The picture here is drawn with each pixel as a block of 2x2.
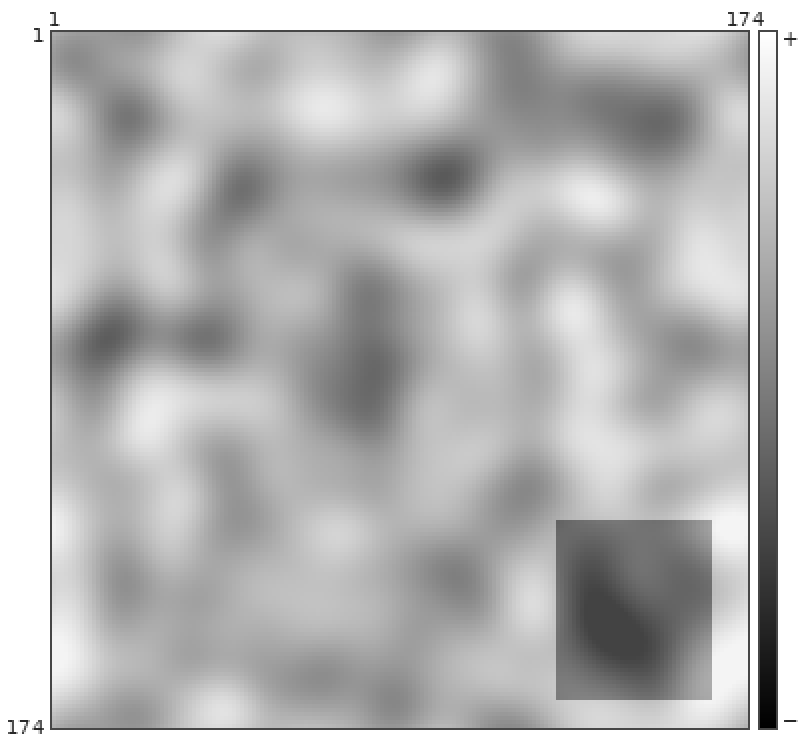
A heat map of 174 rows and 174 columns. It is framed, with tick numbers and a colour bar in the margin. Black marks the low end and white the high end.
The bottom right is the ninth with the lowest average. An odd patch, lower than its surroundings, sits in the bottom right. Values change most from cell to cell in the bottom right. Neither half mirrors the other. Overall the values sit about 70% of the way up the scale.
